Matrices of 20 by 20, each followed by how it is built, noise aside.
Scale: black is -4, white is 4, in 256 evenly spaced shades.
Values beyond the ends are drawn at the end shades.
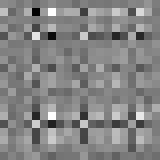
low rank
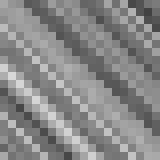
Toeplitz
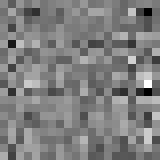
low rank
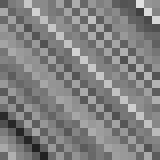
Toeplitz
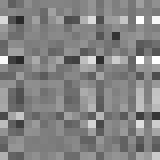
low rank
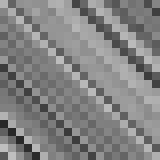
Toeplitz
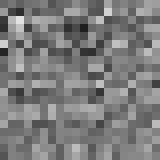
low rank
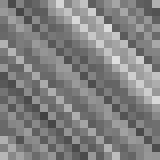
Toeplitz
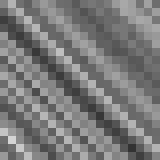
Toeplitz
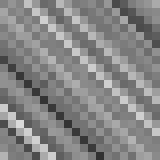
Toeplitz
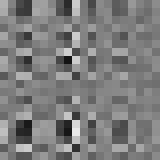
low rank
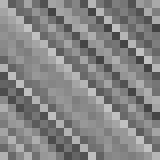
Toeplitz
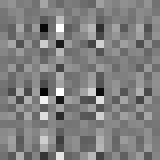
low rank
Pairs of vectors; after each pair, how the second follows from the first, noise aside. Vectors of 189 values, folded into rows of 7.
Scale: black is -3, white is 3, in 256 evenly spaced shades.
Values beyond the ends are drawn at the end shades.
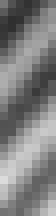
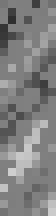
partly zeroed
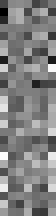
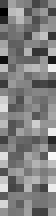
copied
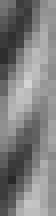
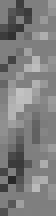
partly zeroed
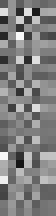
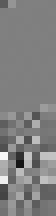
partly zeroed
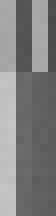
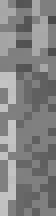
partly zeroed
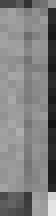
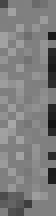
partly zeroed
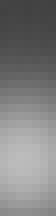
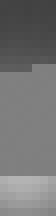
partly zeroed
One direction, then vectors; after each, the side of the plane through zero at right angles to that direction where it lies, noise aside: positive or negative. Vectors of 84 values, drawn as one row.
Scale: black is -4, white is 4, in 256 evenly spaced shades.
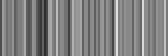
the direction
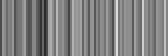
positive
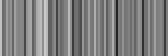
negative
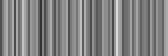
positive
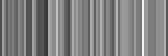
positive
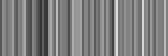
positive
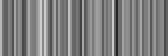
negative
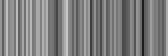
negative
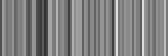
positive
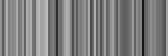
negative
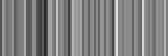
positive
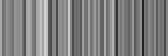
negative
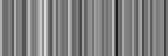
negative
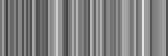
positive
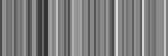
positive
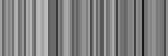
negative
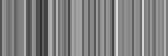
positive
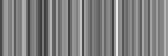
positive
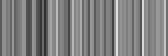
positive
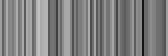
negative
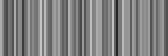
negative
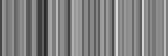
positive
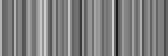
negative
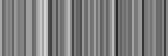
negative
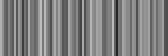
negative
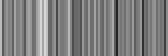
negative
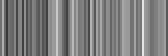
positive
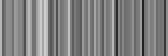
negative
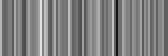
negative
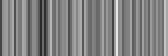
positive
